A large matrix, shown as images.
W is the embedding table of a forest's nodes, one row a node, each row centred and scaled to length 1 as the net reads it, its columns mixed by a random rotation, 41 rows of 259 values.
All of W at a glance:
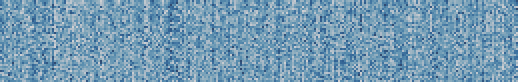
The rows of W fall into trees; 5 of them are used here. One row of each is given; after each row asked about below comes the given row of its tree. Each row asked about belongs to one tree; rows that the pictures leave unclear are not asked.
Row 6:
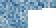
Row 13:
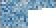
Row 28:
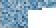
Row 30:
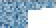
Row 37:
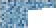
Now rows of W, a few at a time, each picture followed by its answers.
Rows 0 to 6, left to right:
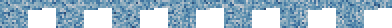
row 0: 28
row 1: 28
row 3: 30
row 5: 6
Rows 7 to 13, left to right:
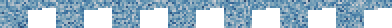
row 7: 28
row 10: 28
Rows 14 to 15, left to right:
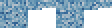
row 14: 28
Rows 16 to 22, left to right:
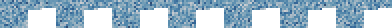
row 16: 30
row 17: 13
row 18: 6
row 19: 37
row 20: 13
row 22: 6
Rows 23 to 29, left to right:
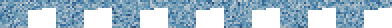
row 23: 13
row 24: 30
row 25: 28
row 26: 28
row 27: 6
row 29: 28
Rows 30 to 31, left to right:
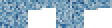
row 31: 30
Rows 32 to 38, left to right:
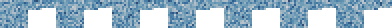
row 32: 30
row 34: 30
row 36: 37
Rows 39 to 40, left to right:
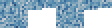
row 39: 6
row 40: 37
